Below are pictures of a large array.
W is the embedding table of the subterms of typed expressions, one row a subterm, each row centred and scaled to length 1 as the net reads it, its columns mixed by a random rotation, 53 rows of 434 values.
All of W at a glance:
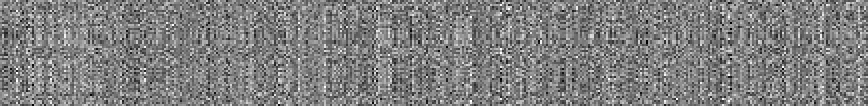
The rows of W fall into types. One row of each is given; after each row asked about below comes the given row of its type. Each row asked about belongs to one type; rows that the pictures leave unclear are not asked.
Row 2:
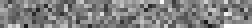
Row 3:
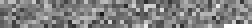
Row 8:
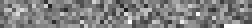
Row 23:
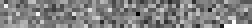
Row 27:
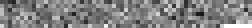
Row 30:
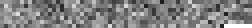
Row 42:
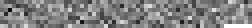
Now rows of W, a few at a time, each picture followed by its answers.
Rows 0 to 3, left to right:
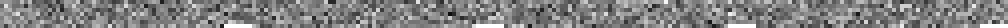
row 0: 30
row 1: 27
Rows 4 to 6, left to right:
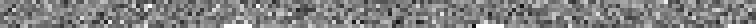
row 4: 3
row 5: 23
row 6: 42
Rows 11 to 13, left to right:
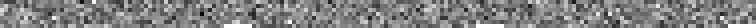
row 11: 27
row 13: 42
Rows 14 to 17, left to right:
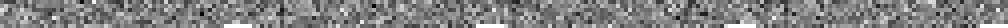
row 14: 27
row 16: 27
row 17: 8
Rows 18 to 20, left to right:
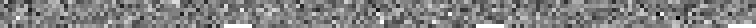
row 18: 8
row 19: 8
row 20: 30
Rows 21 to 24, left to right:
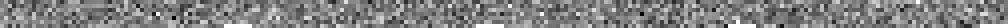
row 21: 30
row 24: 2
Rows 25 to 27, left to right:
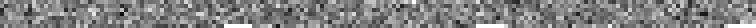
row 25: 8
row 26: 2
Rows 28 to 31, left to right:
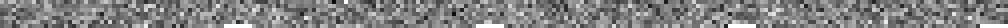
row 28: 3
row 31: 8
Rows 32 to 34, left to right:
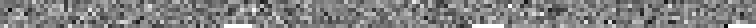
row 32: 42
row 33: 27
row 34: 23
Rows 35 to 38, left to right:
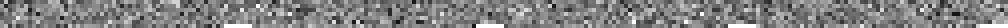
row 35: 8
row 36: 23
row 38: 27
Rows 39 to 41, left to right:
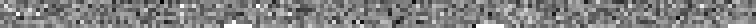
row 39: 23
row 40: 23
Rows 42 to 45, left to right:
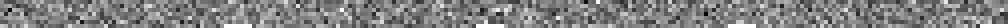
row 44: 27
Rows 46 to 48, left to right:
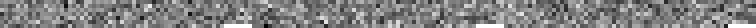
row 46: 3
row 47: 3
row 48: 30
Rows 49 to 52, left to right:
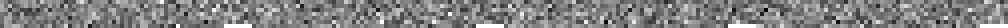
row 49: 2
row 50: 8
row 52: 42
